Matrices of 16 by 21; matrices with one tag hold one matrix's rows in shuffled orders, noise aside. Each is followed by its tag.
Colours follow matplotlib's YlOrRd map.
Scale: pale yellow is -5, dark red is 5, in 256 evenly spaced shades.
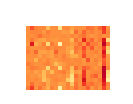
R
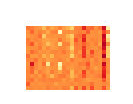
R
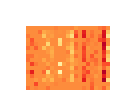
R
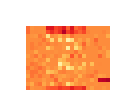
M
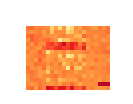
M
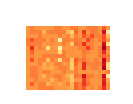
R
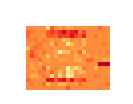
M
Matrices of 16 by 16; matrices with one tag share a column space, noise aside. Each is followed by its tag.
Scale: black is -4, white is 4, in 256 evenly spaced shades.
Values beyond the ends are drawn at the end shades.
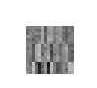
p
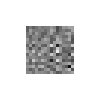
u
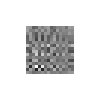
u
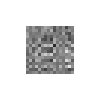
u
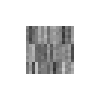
p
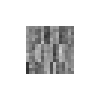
p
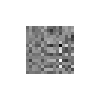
u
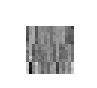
p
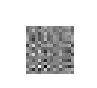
u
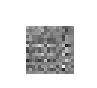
u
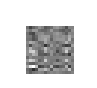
u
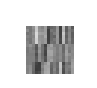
p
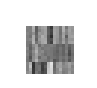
p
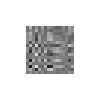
u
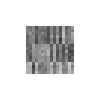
p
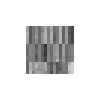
p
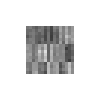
p
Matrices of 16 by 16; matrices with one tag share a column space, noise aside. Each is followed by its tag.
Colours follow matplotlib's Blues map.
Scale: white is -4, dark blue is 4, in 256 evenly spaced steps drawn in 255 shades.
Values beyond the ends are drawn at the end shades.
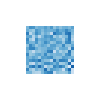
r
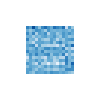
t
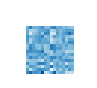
r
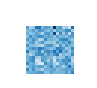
t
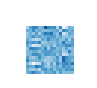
t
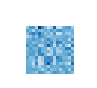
t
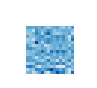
r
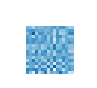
r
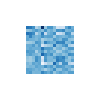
t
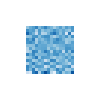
r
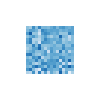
r
